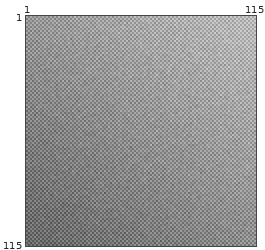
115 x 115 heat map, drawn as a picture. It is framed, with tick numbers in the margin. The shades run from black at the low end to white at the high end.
Ninth with the lowest average: bottom left. Ninth with the highest average: top right. Slope: up to the top right. Odd rows or columns: none. Grain: checkered.
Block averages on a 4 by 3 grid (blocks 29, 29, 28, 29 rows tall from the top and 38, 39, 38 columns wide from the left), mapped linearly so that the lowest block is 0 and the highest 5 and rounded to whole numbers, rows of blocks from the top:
3 4 5 | 2 3 4 | 1 2 3 | 0 1 2
